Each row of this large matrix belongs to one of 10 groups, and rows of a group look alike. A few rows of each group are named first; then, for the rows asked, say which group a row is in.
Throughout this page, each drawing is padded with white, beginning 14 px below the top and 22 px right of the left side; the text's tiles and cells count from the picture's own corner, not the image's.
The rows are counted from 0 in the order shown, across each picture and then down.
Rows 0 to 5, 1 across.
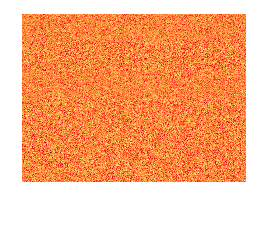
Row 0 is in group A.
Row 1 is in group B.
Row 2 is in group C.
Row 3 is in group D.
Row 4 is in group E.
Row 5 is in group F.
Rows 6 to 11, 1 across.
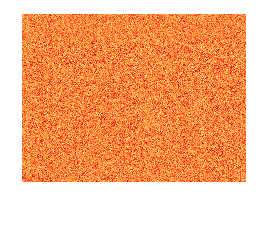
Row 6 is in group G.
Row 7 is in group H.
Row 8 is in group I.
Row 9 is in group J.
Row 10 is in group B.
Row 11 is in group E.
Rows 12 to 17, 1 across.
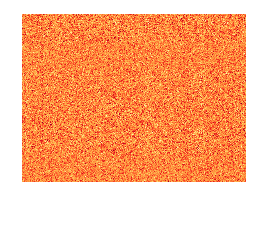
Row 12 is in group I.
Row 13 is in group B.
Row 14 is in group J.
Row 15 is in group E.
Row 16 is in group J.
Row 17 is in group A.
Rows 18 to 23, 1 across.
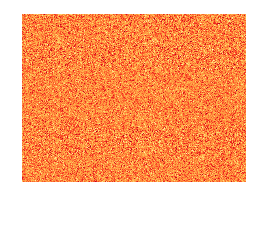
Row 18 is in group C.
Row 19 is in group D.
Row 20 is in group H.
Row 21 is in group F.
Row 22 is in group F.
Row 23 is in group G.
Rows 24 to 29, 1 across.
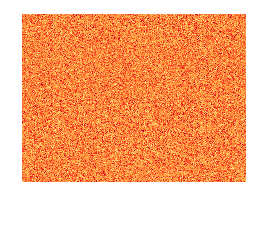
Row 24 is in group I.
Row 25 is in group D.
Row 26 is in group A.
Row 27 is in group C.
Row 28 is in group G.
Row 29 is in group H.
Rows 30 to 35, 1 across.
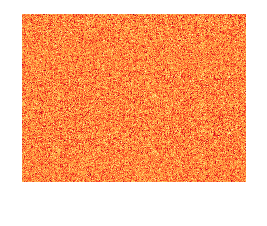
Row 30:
I
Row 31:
G
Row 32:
C
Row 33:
B
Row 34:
C
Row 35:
F
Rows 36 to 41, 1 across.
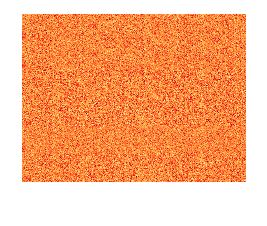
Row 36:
E
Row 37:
E
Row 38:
C
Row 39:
F
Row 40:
G
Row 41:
F
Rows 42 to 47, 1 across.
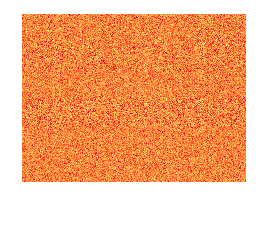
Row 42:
D
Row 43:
J
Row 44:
F
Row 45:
I
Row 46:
G
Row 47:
A
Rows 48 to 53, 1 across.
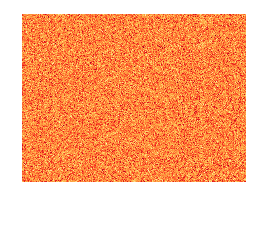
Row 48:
D
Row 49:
G
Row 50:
E
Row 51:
I
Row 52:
E
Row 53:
D
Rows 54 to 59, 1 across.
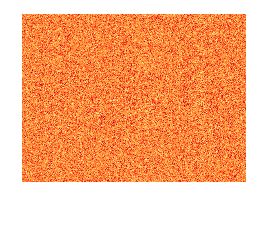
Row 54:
D
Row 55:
F
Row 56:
B
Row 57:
J
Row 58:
D
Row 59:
I
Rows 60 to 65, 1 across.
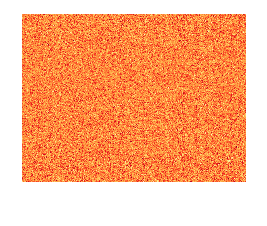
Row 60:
I
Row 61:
D
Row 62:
H
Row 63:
I
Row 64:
I
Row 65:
C
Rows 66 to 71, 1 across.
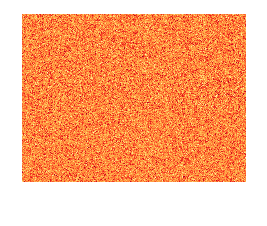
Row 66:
J
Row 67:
A
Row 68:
D
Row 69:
I
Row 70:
F
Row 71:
H
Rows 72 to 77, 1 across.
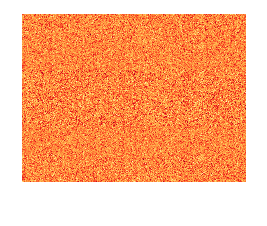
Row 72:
F
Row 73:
G
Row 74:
B
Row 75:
J
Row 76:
A
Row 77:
G
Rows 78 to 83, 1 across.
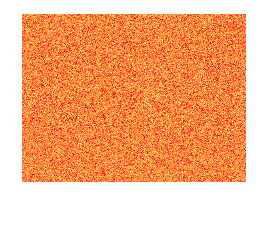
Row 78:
D
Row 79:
A
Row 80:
J
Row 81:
H
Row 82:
C
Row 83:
H
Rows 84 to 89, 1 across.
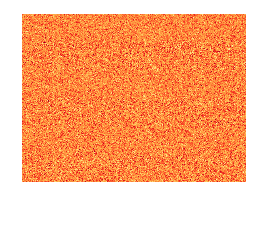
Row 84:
F
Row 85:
C
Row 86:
F
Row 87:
D
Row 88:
H
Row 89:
I
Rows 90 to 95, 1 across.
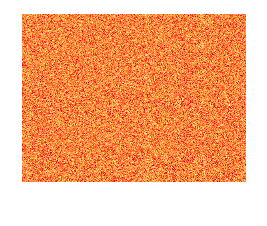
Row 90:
D
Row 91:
G
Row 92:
E
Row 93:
C
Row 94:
E
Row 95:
J
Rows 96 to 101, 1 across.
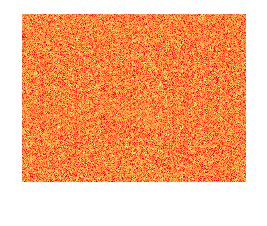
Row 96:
G
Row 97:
C
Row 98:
J
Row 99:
J
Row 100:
B
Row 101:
H
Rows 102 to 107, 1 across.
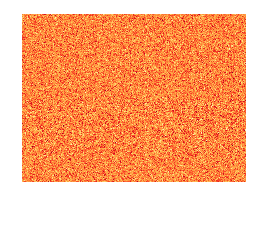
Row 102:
G
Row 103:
C
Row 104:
A
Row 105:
I
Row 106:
J
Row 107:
H
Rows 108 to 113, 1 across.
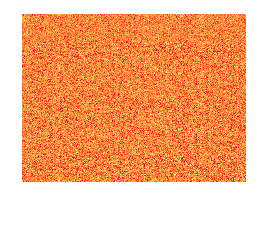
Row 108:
B
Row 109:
C
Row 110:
I
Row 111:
F
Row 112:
I
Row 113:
C
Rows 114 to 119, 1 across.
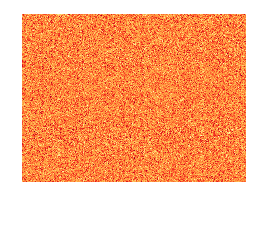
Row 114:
D
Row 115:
E
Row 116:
E
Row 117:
B
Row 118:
C
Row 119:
B
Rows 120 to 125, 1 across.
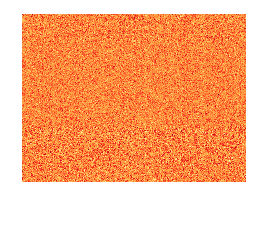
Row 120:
B
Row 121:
E
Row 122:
E
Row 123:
F
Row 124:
I
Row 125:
C
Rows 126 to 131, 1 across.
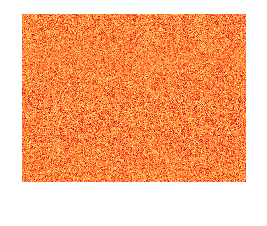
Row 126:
J
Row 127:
H
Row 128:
E
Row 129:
I
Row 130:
C
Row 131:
A
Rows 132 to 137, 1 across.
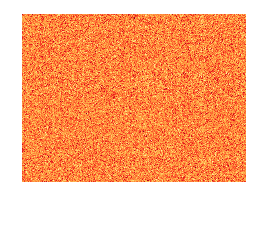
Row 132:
B
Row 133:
A
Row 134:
J
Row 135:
F
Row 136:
G
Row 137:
D
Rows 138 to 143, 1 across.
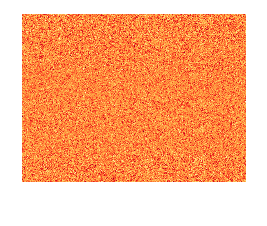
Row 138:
D
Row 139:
B
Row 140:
A
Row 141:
H
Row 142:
G
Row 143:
J
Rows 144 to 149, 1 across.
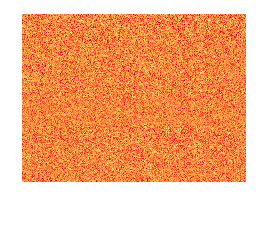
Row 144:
I
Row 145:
F
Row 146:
B
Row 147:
A
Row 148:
C
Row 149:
E
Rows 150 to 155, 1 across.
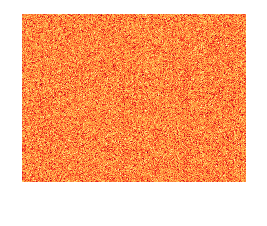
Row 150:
D
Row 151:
J
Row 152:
B
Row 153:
A
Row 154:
E
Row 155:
E
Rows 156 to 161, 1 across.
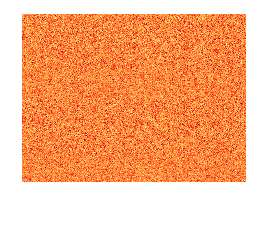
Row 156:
G
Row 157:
J
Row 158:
I
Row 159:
E
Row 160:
H
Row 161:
F
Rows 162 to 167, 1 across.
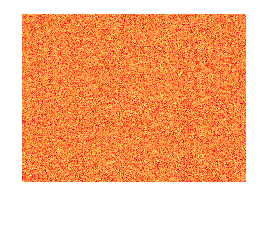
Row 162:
A
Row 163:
I
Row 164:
I
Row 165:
E
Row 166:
C
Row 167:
E
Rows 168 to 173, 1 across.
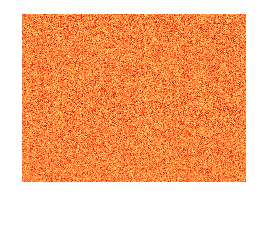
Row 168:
C
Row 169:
E
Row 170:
J
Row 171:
D
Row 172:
H
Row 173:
A
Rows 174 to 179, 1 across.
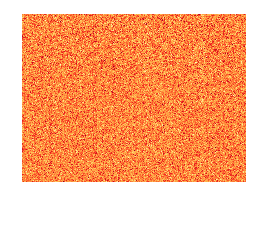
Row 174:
G
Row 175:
J
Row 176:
D
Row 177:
G
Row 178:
G
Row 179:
I
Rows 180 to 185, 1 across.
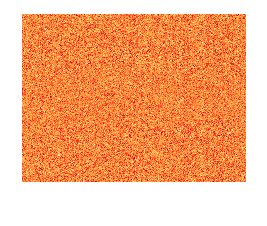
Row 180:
J
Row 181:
F
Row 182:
E
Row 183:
B
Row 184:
C
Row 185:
B
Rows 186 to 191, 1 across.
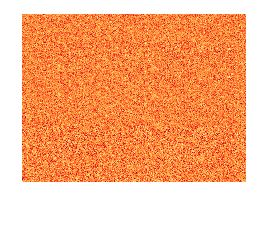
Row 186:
A
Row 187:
C
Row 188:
C
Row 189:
E
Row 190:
H
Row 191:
G
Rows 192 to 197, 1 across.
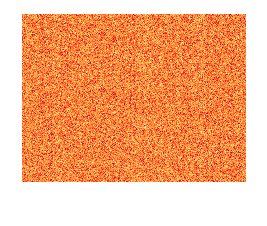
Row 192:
J
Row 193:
F
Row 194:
J
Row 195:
A
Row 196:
D
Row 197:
I
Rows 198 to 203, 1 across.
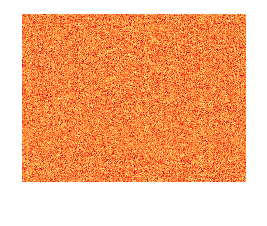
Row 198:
C
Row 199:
E
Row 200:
E
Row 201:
D
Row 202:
H
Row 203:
B
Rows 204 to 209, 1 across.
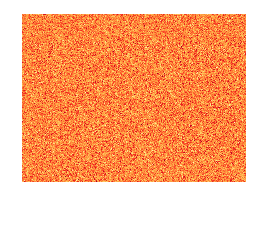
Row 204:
C
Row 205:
I
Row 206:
G
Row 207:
C
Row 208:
F
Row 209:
H
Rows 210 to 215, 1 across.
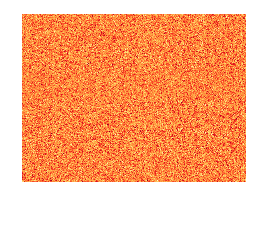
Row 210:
J
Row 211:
F
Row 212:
A
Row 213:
I
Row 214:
I
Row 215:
E
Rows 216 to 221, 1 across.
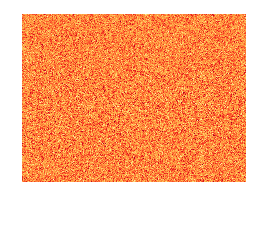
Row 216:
H
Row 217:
B
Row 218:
H
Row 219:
I
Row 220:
D
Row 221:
B
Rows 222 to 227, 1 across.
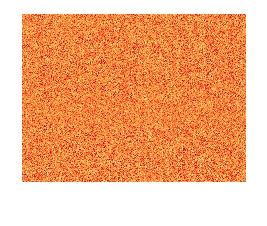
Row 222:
I
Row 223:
J
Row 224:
A
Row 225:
D
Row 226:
H
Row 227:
I
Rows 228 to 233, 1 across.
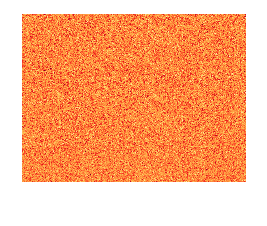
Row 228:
H
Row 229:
E
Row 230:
C
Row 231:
H
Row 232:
B
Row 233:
F
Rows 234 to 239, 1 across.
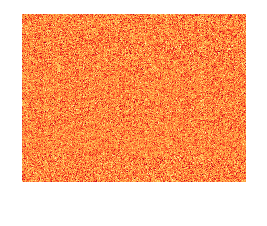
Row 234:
I
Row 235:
C
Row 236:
B
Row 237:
B
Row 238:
I
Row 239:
G
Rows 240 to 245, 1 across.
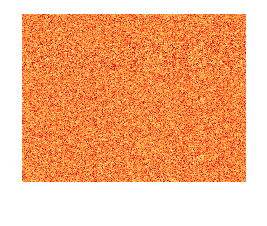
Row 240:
D
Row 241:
J
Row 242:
H
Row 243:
G
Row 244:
F
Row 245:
G
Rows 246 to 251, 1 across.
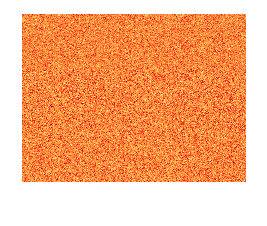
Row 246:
B
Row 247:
C
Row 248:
H
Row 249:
D
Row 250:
I
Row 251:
A
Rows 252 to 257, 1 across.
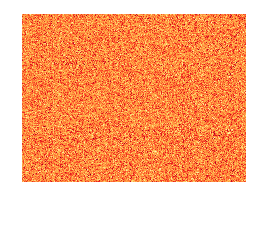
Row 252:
I
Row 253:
H
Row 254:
C
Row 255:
I
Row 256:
C
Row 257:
F
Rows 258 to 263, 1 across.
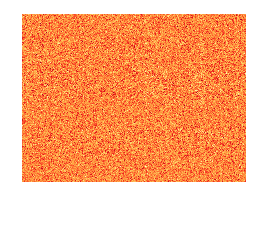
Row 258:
E
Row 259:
B
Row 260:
J
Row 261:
G
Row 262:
I
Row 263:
A
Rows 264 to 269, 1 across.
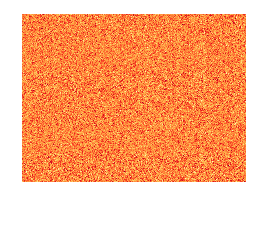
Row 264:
A
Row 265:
J
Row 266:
J
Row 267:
H
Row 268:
I
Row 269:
D
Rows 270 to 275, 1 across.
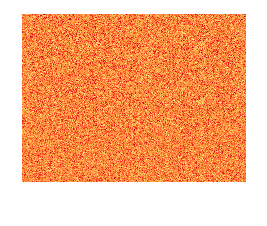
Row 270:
H
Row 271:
J
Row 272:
H
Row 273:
G
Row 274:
B
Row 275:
I
